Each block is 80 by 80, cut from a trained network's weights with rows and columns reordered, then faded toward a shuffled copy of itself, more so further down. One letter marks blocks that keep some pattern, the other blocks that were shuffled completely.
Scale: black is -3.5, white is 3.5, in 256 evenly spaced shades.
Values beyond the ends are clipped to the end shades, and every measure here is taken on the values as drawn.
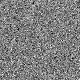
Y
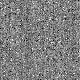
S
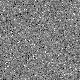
Y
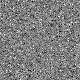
Y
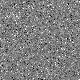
Y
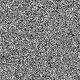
S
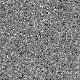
S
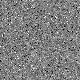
Y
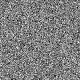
S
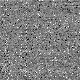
S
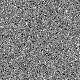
Y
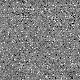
S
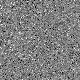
Y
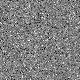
Y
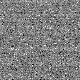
S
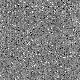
S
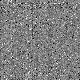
S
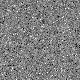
Y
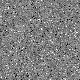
Y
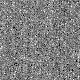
S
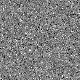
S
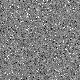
Y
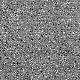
S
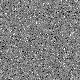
Y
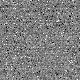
S
